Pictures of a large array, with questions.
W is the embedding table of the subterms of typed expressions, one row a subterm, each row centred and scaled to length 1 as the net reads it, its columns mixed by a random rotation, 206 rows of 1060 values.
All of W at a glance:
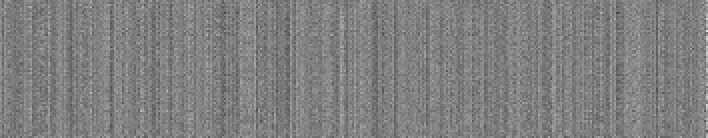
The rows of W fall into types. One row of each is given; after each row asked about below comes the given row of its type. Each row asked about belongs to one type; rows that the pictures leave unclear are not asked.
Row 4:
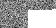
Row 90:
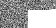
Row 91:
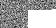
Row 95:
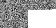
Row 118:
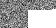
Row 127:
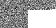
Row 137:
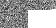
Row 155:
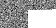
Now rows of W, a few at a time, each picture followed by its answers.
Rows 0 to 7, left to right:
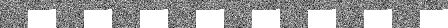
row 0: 90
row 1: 95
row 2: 90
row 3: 90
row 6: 95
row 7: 91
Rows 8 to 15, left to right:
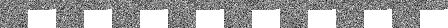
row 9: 137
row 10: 90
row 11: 90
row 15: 118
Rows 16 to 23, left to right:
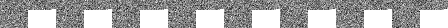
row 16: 91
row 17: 155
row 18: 137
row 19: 155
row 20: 137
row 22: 91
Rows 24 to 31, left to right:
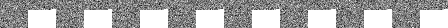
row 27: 127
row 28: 127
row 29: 91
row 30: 90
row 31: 95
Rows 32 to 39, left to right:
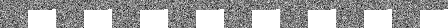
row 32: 4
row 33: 118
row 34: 155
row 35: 95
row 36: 137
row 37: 127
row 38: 137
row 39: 91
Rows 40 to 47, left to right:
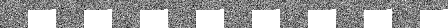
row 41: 137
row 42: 4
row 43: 137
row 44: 155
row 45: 95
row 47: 90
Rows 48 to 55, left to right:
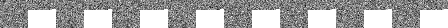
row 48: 95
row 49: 4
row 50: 137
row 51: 4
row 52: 127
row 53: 127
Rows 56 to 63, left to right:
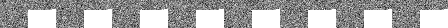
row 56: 95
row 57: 137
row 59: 91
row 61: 91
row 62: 95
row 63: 155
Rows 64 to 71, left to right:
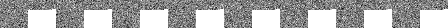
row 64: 155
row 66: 4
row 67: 127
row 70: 137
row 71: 95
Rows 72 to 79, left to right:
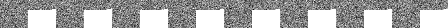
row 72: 127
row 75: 137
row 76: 137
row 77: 95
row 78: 95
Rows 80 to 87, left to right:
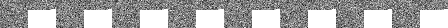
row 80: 127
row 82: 95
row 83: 91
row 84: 95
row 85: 118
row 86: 90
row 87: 90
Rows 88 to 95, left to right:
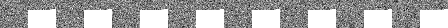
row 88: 127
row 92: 127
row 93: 127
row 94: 95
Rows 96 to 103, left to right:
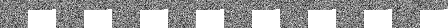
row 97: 95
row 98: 155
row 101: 118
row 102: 155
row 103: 137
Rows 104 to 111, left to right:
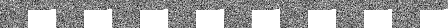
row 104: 90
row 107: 155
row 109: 90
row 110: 155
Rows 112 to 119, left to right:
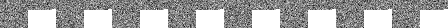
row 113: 4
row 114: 91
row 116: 127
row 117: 155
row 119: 91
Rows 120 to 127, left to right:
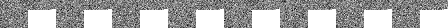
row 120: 90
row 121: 155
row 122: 127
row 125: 95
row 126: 90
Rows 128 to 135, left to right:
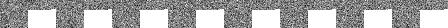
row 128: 118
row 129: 4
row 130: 118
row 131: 91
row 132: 90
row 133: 137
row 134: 155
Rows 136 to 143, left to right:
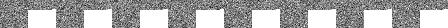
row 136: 137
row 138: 95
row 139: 4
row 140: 90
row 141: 90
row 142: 127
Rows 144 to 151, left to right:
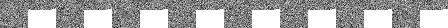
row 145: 137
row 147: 155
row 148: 127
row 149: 127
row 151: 90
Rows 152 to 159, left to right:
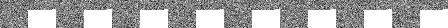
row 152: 118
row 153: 95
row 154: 4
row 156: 127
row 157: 91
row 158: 118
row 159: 95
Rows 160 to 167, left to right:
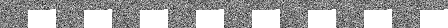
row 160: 127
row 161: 91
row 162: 127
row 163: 91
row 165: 90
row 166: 95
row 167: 137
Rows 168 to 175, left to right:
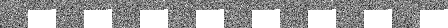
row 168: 90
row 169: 127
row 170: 137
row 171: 91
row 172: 91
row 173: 137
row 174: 155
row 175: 4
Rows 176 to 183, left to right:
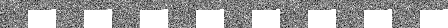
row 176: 90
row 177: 91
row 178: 90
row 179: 137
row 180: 4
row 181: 90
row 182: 91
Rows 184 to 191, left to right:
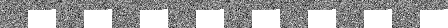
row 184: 91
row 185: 95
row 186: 127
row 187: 118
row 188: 95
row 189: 118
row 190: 95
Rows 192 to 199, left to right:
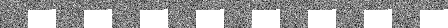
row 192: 90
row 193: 91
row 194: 118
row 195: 118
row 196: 4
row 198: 155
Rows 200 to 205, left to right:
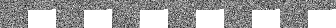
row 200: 137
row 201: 91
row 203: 90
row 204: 91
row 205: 95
